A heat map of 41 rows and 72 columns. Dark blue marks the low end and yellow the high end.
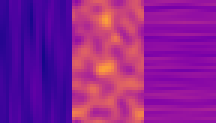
The table splits into one row of 3 panels. Panel 1,1: very low, streaked downward, faint in contrast. Panel 1,2: middling, blotchy. Panel 1,3: low, streaked across, faint in contrast.
